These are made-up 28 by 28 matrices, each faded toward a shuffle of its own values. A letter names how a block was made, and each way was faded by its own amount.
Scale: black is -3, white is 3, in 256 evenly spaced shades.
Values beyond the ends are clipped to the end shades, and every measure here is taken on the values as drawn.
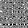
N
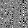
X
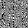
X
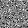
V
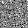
V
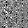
X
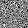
V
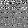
N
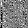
X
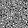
V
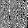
X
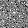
V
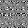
N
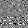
N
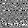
N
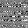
N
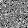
V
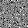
V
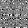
N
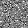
V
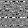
N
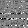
N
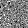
V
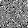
V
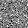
V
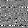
N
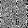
X
